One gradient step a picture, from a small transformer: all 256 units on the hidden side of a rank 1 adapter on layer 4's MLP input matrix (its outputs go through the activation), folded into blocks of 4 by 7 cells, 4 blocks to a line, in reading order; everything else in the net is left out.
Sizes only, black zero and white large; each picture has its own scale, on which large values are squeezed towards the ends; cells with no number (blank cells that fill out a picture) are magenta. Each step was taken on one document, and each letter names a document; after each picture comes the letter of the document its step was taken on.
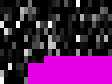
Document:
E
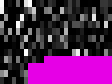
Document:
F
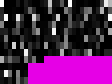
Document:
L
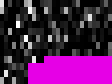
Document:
F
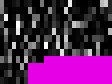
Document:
L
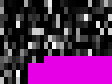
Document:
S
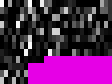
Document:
F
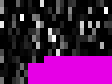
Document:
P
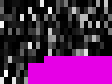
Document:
P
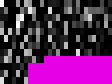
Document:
F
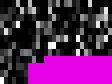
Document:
E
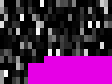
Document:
P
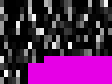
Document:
S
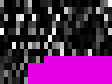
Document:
L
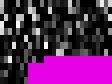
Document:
L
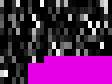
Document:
P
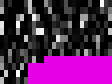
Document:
S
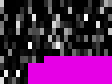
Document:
S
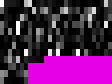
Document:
F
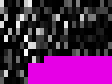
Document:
F
